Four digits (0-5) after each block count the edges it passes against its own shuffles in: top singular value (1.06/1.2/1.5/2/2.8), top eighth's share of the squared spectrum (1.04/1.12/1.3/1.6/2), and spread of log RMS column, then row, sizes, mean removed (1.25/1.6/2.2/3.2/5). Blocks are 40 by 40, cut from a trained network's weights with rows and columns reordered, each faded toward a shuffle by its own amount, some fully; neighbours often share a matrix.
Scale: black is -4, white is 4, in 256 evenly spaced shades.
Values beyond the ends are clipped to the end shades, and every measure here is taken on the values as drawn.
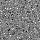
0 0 0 0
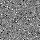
0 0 0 0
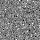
0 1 0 0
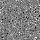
1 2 1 0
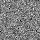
0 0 0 0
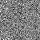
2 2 0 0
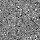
1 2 1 0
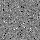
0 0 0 0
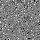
0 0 0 0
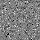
1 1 0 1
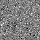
1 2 0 0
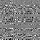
3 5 1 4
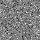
1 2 0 0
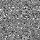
2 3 0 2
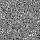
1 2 0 0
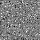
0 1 0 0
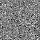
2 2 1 1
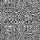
3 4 1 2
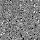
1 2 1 0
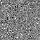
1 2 1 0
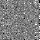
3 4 2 0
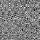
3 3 1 1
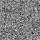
1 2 1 0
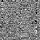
3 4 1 0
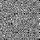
3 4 2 1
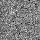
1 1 0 0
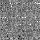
2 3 1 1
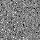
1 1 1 0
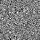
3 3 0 1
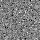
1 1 0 0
